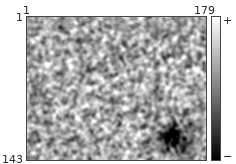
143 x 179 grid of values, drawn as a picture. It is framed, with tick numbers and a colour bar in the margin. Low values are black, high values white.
Neither half mirrors the other. No regular stripes run through it. One dip sinks in the bottom right. The bottom right is the ninth with the lowest average. The field is mottled with small blotches.
